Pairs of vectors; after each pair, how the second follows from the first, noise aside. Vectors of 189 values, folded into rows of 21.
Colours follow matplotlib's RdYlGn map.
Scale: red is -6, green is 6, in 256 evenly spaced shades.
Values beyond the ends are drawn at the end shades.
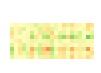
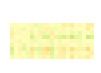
shrunk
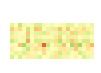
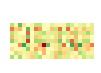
scaled up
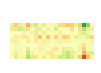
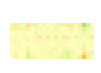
shrunk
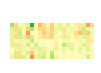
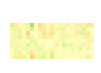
shrunk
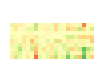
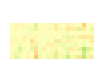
shrunk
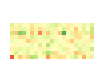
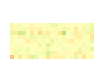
shrunk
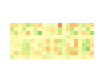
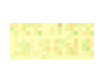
shrunk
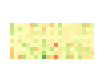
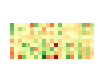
scaled up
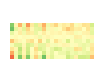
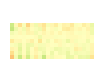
shrunk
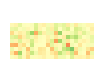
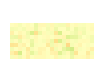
shrunk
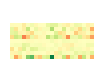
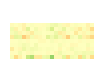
shrunk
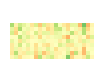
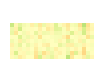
shrunk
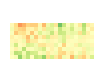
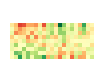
scaled up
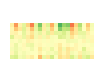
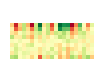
scaled up
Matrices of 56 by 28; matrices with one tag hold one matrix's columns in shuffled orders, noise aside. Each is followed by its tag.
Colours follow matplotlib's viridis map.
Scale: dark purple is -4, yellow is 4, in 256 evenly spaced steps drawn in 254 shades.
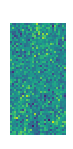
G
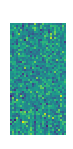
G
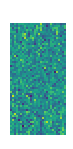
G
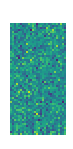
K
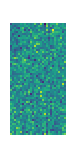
K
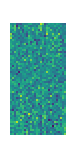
G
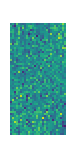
G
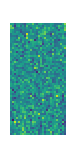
G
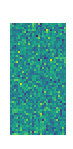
K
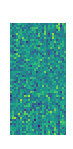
G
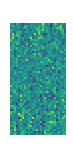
G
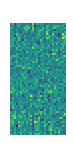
G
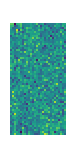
K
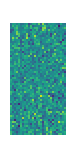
G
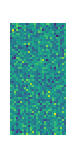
K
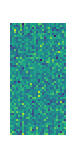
K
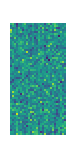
K
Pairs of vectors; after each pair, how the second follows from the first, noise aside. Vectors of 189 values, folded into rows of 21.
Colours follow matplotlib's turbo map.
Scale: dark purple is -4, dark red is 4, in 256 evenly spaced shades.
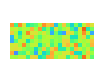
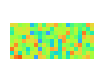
shuffled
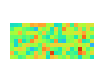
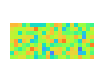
negated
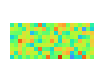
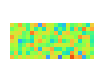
negated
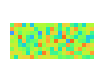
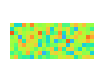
negated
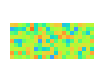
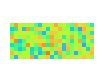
shuffled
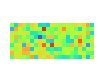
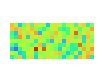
shuffled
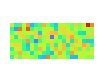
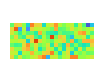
negated
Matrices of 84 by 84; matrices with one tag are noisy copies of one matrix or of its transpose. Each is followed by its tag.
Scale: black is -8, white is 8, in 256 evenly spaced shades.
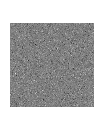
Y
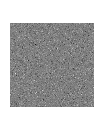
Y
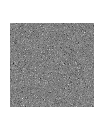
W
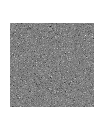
W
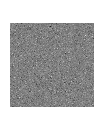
W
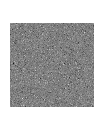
W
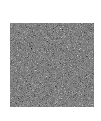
Y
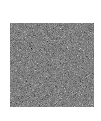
Y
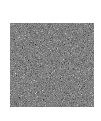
Y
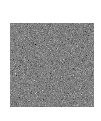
Y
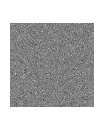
Y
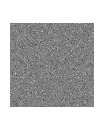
Y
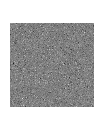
W
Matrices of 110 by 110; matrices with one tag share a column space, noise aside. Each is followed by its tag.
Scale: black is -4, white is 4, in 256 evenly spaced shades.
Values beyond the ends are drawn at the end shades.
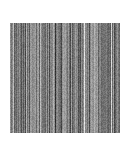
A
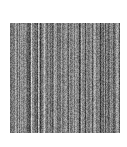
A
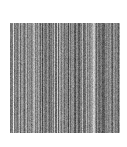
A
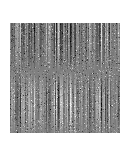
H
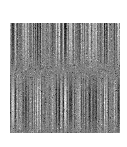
H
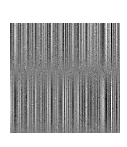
H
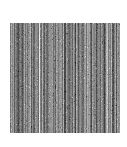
A
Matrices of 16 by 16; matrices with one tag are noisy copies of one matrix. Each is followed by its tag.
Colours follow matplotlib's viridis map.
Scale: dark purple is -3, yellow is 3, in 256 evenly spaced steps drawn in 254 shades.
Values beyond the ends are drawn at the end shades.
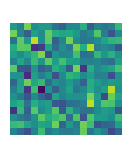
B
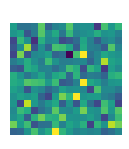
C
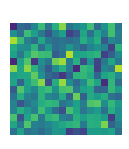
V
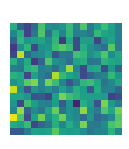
C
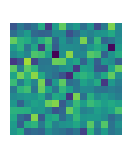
V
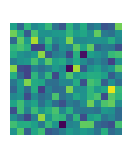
B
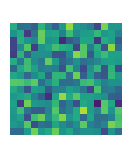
C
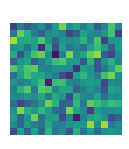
V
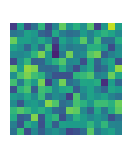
V
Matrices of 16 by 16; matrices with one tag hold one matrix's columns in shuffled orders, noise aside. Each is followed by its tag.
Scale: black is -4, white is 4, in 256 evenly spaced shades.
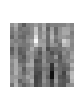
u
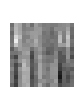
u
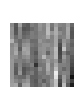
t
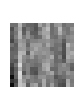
t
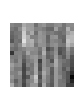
u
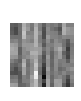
t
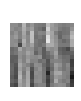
u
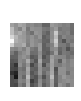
u
